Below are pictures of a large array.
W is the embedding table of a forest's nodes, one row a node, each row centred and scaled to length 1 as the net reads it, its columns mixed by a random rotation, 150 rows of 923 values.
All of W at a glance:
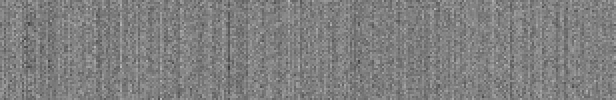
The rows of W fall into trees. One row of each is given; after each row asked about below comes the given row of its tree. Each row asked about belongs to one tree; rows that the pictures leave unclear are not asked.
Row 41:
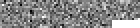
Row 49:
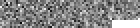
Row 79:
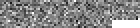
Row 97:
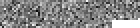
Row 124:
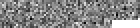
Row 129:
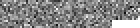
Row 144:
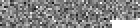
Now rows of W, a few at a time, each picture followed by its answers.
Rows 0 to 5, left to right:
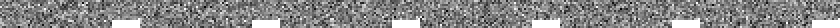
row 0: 49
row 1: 49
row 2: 144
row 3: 124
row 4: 144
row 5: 41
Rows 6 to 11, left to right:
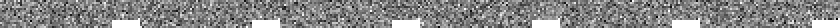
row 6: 41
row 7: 97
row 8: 129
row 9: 49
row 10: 79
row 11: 79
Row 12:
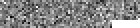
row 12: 144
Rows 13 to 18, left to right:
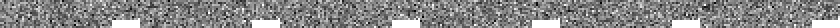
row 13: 41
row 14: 144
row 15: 41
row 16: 124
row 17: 129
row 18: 129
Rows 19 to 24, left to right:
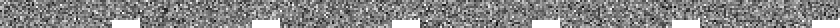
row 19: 144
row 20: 124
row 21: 124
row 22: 129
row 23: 97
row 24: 129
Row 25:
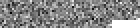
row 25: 97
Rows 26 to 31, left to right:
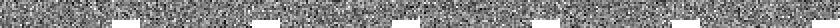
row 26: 124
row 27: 79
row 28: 129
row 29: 144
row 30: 144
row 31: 97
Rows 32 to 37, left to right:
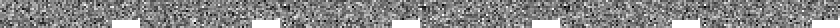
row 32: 124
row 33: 144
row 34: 129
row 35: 129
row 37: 129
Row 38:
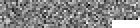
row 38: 79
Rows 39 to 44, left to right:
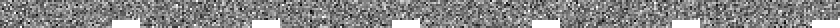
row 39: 129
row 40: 124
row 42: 79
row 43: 124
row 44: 79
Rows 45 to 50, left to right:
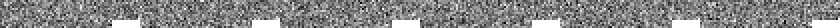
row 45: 129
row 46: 49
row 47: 124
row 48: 124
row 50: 79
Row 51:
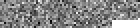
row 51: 41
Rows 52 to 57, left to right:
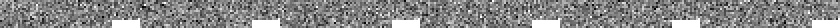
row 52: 124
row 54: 144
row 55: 79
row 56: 144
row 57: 79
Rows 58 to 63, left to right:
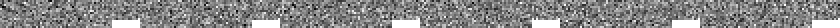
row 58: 129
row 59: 41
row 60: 144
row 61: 144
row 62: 129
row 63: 124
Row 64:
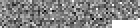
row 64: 97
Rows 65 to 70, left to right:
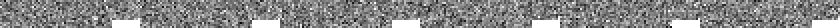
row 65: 49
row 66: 49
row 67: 124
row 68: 129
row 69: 79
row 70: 129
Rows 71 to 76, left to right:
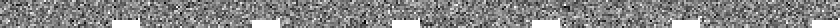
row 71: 79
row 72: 144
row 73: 79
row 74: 124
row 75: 129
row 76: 79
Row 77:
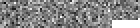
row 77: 79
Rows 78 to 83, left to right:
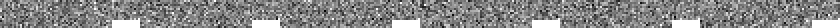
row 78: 124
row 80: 97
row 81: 129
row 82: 144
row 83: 124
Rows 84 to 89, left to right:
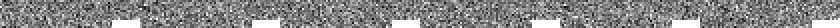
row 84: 49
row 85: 129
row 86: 97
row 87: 144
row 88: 129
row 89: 124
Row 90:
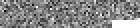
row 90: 144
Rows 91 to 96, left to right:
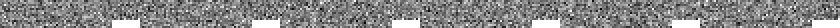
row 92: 129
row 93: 79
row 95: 79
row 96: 129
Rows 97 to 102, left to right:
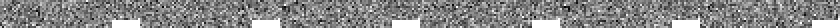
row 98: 49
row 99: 129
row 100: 144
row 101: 129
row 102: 129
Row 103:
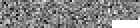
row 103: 79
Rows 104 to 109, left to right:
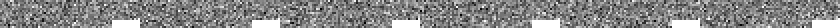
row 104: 124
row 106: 79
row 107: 144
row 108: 79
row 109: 144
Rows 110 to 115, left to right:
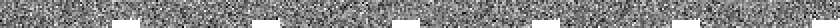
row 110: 124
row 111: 79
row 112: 49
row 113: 124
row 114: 124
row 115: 97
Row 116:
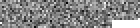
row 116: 41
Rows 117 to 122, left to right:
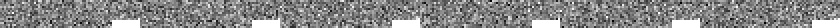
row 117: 41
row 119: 49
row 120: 79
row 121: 124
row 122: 124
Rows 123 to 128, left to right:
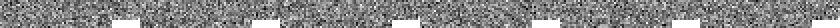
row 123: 49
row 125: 129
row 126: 97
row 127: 41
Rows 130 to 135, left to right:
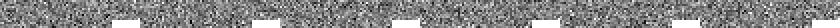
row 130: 41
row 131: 41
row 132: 49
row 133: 97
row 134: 79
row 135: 97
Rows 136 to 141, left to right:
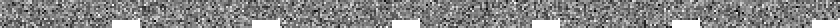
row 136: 97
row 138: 97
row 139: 124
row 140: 79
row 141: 97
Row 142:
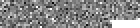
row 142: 144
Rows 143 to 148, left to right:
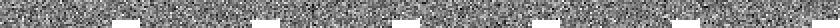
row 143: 41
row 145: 144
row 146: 79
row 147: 144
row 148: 129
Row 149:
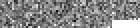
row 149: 124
